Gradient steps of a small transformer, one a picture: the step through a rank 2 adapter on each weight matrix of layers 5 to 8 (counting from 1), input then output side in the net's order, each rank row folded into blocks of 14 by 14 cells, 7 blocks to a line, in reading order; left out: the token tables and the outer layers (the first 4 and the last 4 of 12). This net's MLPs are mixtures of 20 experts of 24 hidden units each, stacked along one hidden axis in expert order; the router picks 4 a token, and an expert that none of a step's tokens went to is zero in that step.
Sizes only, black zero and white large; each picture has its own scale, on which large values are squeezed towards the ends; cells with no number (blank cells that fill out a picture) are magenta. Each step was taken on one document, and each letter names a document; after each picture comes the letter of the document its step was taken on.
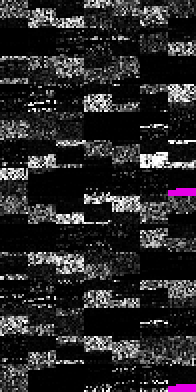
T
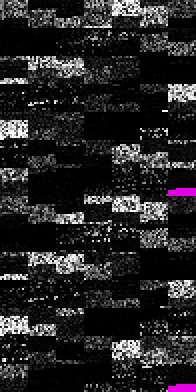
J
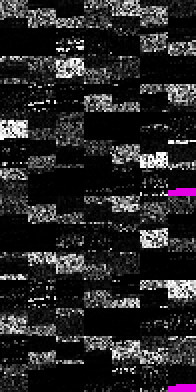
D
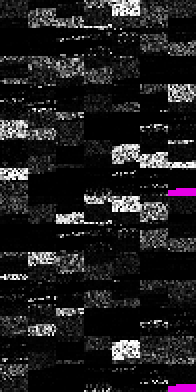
T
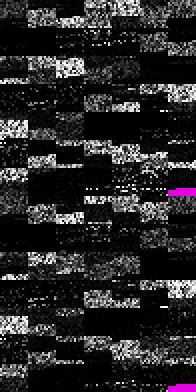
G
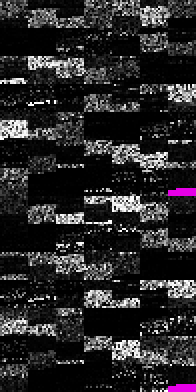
D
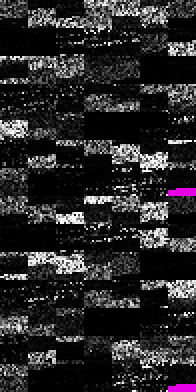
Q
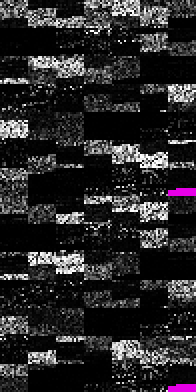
G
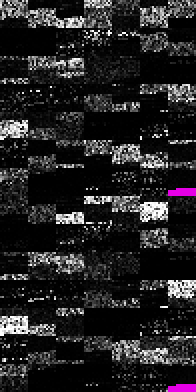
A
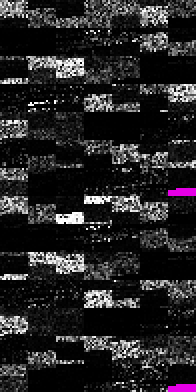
Q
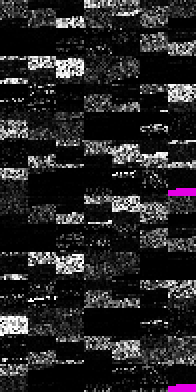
D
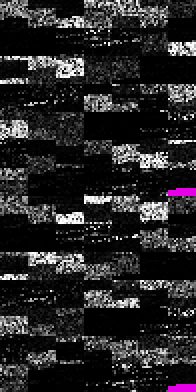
Q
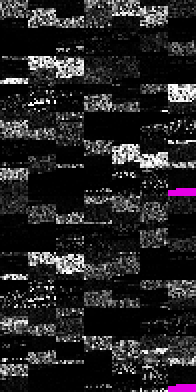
D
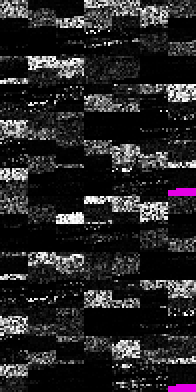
Q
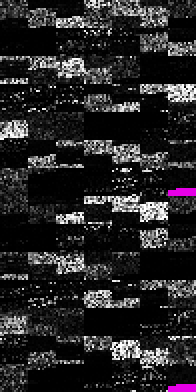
G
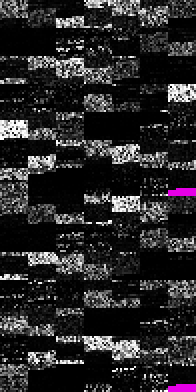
D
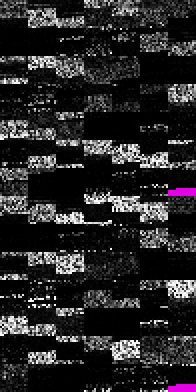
T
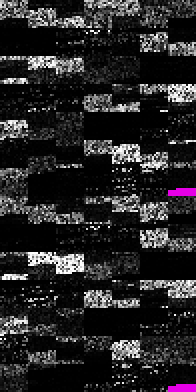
G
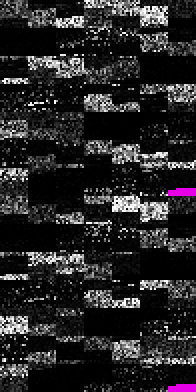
J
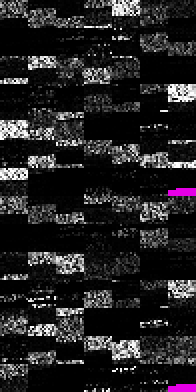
T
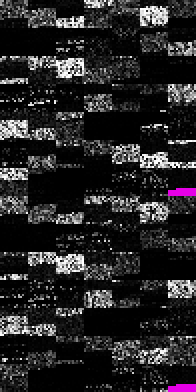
D
